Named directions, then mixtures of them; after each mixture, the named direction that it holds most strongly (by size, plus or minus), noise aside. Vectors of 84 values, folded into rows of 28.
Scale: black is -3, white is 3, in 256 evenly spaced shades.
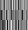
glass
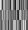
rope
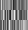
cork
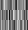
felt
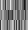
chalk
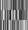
cork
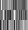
cork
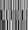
glass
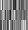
cork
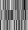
chalk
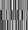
glass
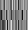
glass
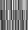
glass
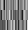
glass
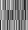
chalk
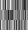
chalk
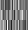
glass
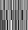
glass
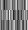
felt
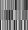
felt
